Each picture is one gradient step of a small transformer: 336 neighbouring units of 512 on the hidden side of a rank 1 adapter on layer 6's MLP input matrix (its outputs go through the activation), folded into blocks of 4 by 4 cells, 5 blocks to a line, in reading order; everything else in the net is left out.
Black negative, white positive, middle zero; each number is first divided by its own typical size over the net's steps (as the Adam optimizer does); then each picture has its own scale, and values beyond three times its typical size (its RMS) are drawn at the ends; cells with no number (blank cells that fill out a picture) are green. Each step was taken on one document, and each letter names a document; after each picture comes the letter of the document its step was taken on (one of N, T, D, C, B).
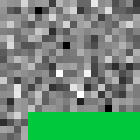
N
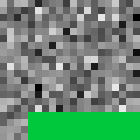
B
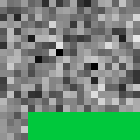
B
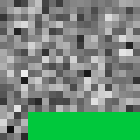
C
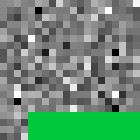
N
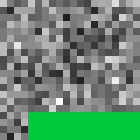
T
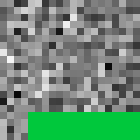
C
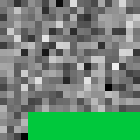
C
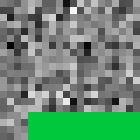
C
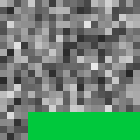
T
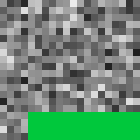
C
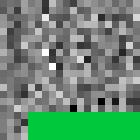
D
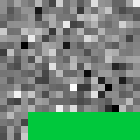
N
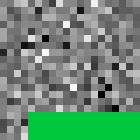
N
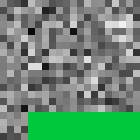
C
